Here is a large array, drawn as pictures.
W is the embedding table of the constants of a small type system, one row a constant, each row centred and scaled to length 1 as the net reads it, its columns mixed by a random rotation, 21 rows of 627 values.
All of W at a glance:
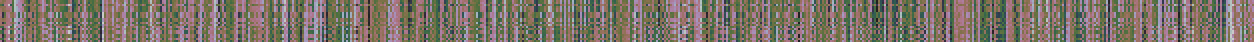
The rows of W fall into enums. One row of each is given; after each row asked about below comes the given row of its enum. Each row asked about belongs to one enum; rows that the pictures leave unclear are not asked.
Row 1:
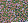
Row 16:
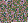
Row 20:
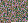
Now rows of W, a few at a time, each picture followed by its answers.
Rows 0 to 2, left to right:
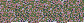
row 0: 1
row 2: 16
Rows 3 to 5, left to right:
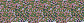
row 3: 1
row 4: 1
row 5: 1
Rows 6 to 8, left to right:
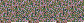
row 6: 20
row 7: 20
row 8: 20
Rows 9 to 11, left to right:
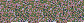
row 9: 1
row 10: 1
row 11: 20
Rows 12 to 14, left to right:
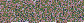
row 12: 1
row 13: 16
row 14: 20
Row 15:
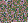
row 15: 16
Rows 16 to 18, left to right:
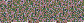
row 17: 20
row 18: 20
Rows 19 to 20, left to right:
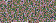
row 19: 16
